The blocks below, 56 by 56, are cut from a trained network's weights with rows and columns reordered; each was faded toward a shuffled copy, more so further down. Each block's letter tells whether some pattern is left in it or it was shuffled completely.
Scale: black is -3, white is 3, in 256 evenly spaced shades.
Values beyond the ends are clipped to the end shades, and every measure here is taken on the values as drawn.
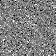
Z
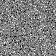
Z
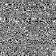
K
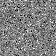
Z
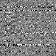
K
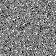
Z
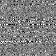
K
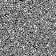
Z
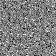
Z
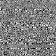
K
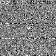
K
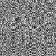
K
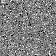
Z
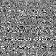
K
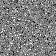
Z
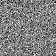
Z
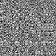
K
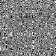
K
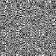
K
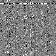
K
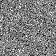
Z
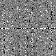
K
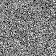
Z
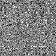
K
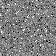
Z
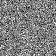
Z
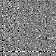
K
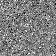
Z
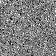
Z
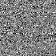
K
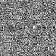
K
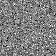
Z
